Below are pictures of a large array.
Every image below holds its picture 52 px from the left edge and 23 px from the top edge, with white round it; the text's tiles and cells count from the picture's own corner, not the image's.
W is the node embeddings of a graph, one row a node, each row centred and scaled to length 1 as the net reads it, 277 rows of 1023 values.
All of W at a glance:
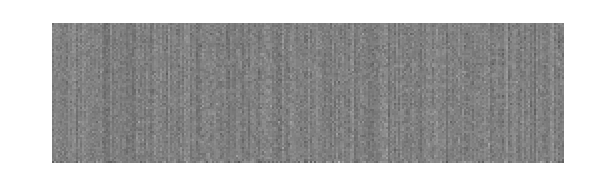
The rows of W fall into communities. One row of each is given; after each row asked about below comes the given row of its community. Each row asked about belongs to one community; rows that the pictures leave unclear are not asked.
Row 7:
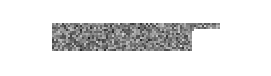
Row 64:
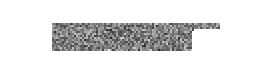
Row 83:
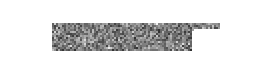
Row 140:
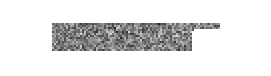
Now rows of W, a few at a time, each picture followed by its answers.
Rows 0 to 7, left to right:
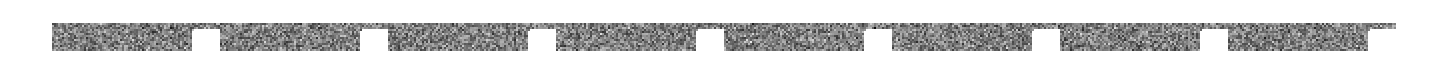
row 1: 140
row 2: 64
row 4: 140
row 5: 7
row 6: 64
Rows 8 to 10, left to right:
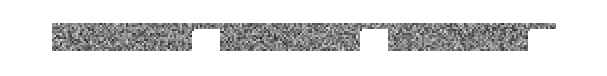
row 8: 64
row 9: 140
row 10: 83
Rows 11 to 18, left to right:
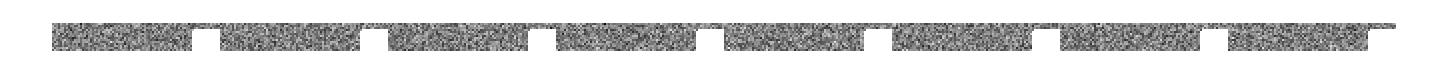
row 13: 83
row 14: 64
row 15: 7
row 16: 64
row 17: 64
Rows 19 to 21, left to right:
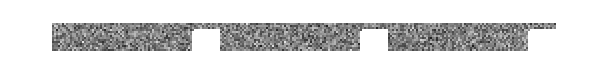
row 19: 7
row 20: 64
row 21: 7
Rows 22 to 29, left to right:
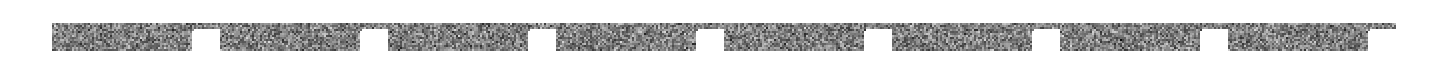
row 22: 7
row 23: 7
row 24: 140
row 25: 64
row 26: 83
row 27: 7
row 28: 83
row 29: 64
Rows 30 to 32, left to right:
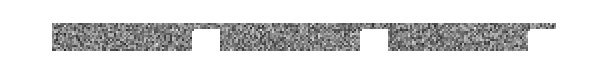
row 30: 64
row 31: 7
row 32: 140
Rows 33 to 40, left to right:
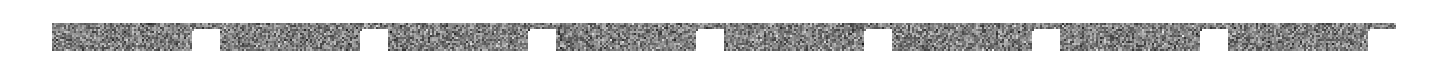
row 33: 64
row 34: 64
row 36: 64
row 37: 7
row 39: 140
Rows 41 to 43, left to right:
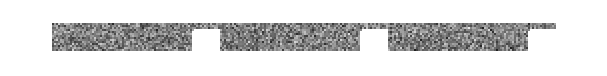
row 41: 7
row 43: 64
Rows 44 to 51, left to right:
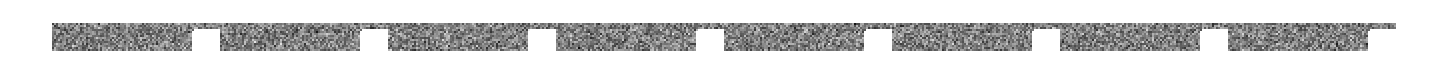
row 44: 83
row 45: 7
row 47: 140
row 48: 64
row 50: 64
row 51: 64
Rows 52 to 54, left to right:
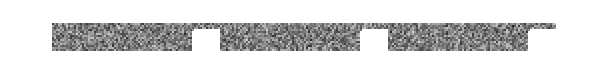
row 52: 83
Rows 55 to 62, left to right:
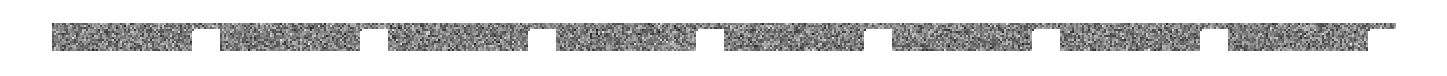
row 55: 7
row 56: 7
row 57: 83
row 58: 83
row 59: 64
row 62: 140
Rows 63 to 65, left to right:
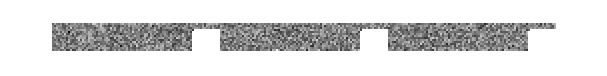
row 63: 83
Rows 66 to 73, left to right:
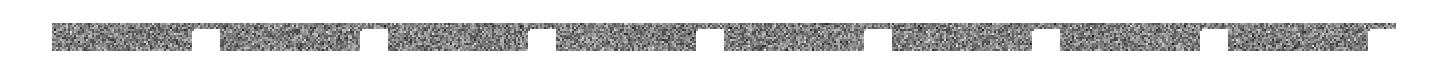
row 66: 83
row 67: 64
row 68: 64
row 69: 83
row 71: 7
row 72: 140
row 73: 7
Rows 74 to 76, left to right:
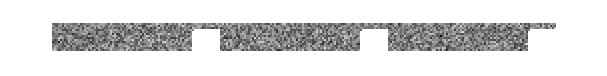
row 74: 140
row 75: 64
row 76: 83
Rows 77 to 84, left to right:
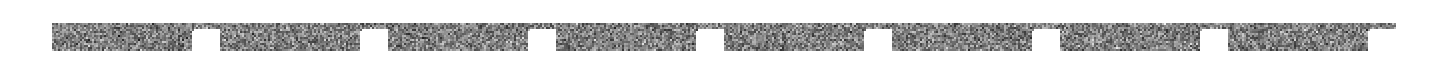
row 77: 64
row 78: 7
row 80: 140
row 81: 83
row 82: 83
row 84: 140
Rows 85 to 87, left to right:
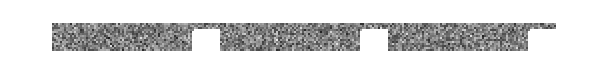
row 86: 83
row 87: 83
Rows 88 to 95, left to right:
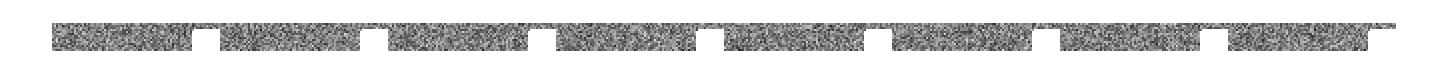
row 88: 64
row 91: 140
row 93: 64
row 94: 7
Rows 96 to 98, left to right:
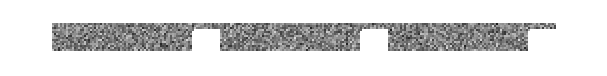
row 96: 64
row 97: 64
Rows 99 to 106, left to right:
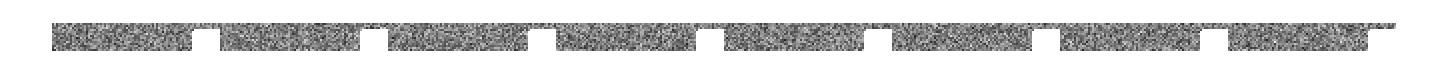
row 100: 7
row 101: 7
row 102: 64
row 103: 64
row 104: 83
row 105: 83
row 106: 64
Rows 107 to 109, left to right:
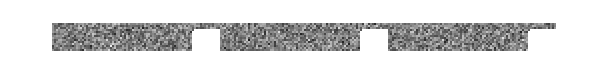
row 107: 64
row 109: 64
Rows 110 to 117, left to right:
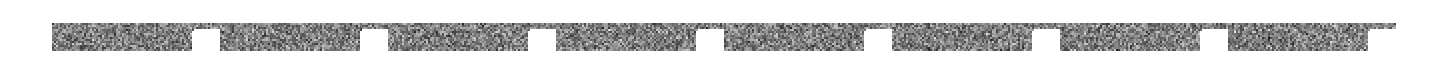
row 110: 64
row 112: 140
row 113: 64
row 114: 7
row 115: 64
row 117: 7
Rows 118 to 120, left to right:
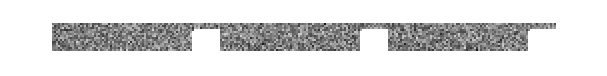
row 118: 140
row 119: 7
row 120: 7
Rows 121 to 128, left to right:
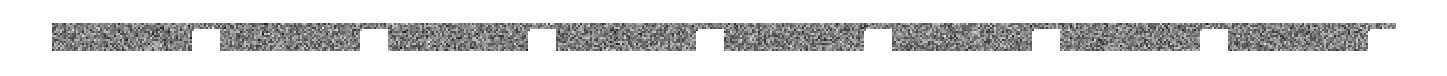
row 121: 83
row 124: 83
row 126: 7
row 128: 64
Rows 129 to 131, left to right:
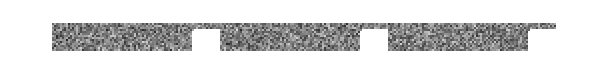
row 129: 83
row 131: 83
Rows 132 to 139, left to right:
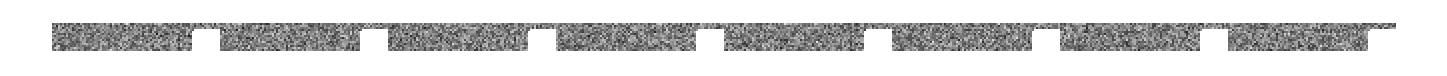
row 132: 64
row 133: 140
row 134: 64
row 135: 140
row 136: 64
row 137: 64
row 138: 140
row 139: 7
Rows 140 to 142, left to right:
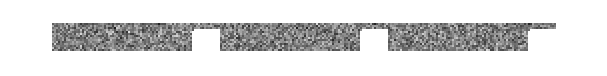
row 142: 7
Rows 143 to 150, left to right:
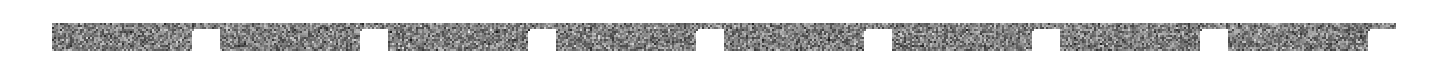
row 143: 64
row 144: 64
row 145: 83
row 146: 7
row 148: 64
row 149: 7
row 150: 7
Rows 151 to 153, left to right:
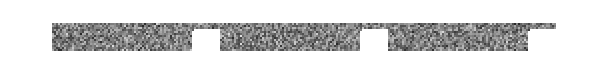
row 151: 64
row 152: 64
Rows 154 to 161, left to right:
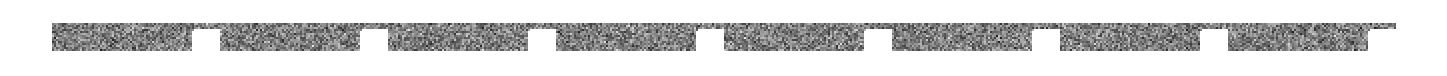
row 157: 140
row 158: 83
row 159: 140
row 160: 7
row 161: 7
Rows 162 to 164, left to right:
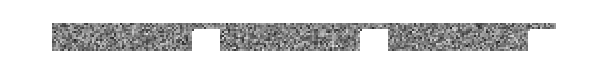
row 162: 7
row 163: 7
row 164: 140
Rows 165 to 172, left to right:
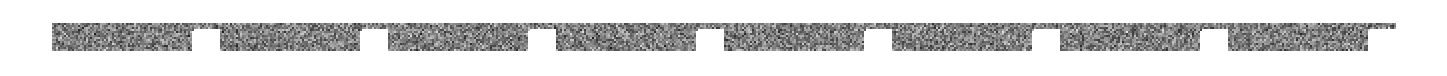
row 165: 140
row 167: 7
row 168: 7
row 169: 83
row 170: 64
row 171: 64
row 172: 83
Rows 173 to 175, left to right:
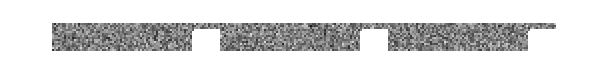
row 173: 140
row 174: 140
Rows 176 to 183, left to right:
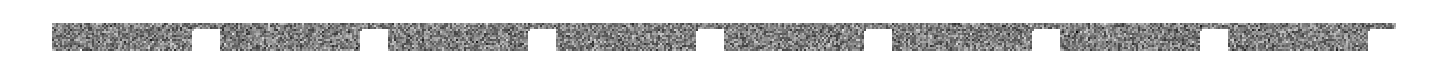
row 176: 83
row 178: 83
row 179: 140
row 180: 64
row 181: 83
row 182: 83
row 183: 140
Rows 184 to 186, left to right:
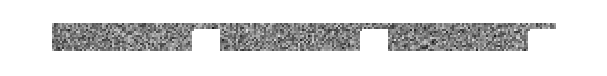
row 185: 83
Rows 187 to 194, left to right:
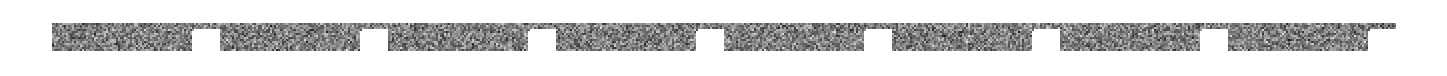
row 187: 140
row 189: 7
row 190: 64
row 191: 140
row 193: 7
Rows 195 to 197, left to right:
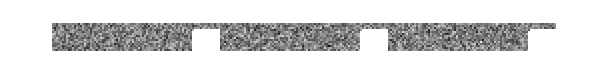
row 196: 7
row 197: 83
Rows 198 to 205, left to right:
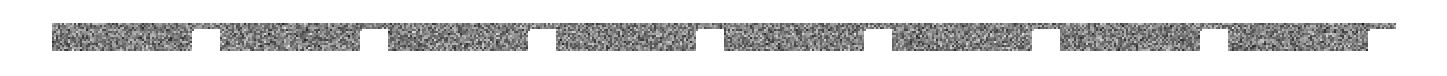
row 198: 7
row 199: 83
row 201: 64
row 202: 7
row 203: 7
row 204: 83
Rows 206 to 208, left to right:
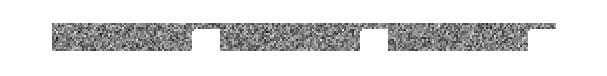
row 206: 7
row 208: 140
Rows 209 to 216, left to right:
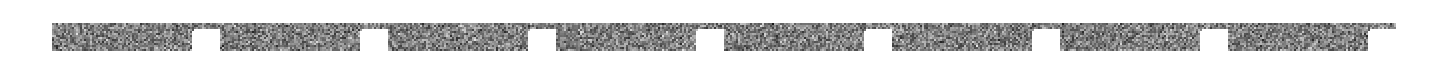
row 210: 140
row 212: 140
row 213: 140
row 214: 83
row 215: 140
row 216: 64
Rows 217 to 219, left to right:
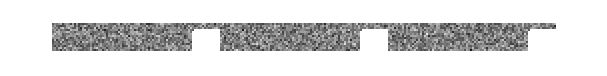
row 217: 7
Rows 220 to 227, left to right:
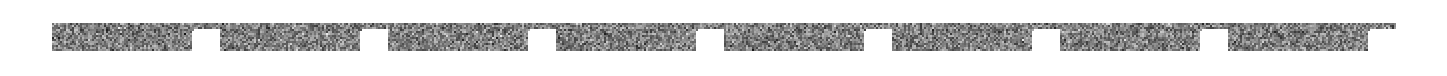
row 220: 83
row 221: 140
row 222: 83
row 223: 140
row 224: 7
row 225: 83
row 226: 7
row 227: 140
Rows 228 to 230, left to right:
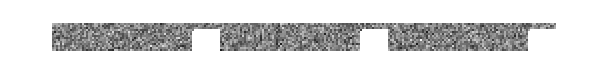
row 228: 83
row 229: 7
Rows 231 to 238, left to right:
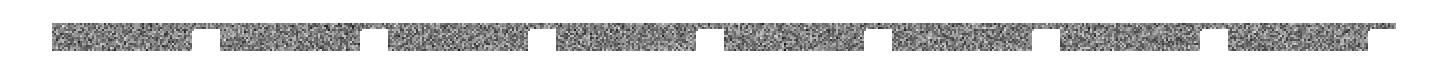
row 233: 83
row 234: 83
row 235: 83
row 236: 83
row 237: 7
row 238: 64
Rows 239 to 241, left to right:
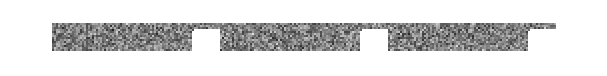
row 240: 140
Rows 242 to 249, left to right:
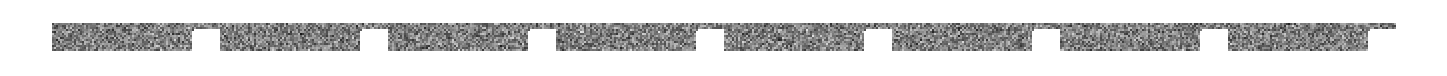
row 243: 83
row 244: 64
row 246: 140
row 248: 7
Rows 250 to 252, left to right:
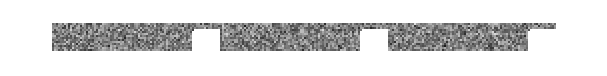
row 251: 7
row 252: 7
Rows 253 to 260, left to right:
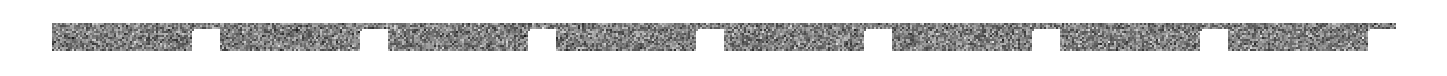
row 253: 7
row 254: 64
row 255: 64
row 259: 140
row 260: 7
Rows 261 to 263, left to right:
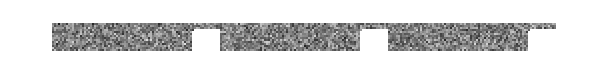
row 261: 140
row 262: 7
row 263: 64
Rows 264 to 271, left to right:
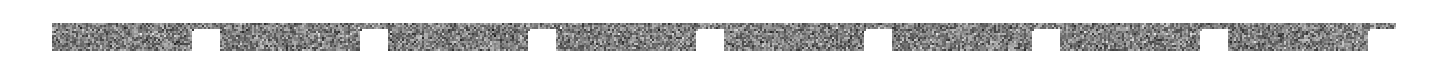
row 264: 7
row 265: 140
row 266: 83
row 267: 140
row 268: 64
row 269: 140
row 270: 7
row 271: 140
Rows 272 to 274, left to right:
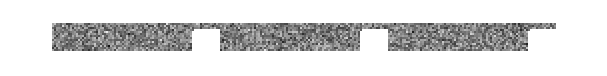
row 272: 64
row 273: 83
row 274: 140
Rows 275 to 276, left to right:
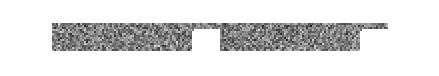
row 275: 64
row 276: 64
